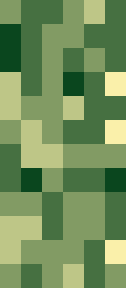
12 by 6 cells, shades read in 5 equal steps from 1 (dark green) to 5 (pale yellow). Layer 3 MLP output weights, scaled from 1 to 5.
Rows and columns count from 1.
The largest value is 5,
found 3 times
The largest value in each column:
4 4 4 4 4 5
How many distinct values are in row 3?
3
